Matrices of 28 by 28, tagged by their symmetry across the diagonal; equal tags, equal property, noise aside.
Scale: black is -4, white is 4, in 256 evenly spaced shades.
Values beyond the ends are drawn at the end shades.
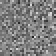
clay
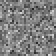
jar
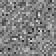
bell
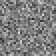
jar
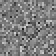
bell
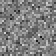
bell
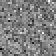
jar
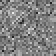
bell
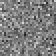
clay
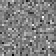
clay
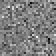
clay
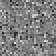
jar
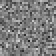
clay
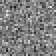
jar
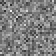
bell
